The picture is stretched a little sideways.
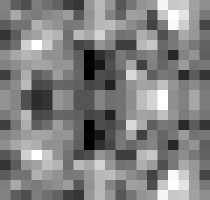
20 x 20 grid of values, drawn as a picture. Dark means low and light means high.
Average level on the scale: 50%. Seam: none. Histogram: bell-shaped. Grain: blotchy. Mirror symmetry: top to bottom. Odd rows or columns: none.
